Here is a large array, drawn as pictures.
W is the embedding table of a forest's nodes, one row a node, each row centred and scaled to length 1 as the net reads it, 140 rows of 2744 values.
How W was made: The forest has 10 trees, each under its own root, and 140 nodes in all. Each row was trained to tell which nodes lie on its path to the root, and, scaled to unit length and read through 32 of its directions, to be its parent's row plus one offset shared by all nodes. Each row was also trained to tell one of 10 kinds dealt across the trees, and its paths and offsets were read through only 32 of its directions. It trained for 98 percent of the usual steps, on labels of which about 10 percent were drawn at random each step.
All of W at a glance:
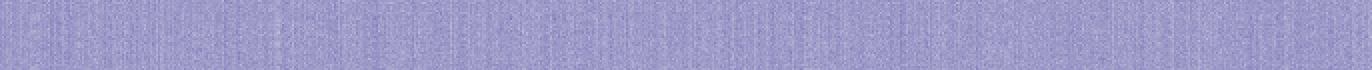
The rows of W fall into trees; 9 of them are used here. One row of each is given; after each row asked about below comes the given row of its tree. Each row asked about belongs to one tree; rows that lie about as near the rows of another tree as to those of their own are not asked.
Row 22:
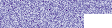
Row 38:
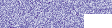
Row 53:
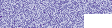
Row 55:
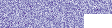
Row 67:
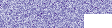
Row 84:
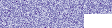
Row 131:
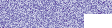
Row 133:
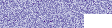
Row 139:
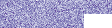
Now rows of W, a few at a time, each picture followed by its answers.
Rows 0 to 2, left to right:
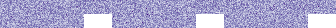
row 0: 22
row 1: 84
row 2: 139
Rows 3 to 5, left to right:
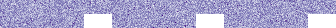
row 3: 38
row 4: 139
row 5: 133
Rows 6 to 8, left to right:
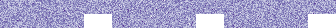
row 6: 133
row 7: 53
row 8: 131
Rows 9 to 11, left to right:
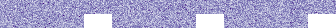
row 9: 67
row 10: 84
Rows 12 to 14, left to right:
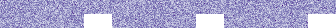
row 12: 55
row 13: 133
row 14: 55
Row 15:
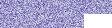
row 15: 22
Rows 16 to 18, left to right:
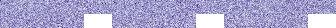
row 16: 133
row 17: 133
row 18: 84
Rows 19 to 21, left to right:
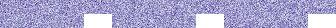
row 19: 55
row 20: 67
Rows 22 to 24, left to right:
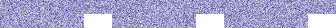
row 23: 55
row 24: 53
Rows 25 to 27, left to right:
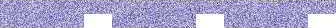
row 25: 67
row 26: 133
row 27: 133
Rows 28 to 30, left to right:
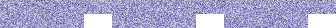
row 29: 67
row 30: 139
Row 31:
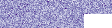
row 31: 55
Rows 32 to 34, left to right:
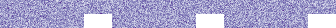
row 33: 131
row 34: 38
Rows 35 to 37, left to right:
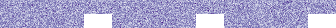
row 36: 139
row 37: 53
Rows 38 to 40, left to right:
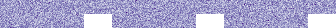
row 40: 55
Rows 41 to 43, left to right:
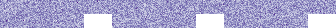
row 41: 133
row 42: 84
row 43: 139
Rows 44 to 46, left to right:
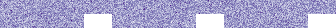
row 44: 67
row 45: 67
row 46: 139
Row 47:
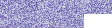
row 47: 55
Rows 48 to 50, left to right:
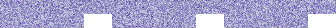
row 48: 22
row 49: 84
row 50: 84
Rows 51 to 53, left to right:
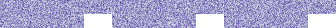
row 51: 53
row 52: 55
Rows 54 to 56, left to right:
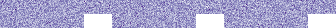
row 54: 38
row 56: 84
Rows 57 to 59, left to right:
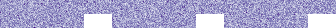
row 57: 133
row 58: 84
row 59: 67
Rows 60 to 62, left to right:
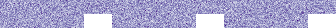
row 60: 53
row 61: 67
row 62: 53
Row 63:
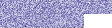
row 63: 67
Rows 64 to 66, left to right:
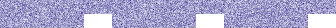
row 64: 84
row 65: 84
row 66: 67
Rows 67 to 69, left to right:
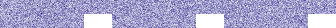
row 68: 55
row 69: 55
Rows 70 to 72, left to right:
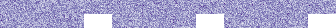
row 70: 67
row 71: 84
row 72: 84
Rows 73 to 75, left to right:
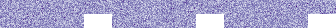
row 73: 38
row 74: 22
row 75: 139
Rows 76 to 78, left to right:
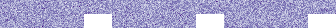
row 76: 133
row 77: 53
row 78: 131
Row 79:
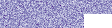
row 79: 131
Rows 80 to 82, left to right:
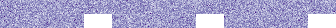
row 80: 139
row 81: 55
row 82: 139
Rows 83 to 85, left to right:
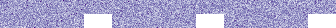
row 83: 133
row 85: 55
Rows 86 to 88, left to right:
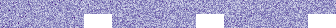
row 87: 55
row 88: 67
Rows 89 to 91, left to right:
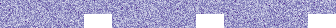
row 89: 84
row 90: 84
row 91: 139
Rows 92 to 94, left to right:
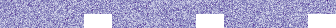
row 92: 55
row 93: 84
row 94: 139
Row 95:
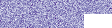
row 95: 139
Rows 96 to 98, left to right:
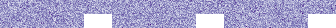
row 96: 133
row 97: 67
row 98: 22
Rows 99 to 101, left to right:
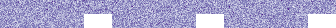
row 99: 22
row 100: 38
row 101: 67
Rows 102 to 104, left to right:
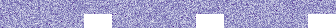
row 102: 22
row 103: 67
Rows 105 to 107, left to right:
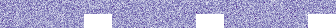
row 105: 55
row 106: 53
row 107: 139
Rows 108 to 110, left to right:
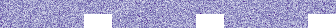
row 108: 139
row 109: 133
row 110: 67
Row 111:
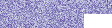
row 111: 139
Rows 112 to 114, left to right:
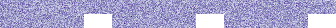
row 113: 53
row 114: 53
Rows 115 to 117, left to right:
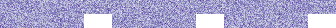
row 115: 22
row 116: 139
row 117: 22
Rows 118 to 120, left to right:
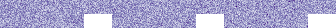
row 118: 55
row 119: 38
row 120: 133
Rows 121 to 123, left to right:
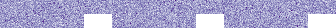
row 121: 133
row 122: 55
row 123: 139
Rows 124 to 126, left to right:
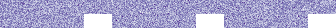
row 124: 55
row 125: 131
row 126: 22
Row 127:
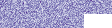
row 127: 139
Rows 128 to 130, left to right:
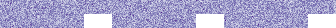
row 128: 131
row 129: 133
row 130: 22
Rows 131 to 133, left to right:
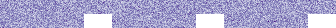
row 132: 53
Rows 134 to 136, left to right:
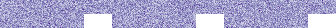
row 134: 84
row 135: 38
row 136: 84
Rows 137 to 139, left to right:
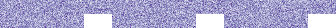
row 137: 53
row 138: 67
